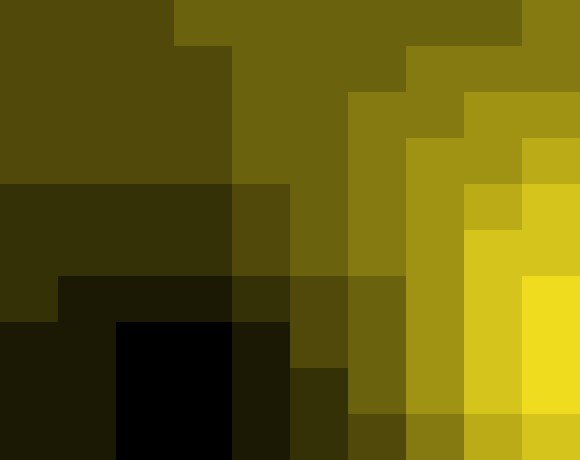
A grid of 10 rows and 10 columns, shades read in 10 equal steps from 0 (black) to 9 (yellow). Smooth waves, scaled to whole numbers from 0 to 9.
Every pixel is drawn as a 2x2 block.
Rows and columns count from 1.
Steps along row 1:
same same up same same same same same up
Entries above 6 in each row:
0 0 0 1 2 2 2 2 2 2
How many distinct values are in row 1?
3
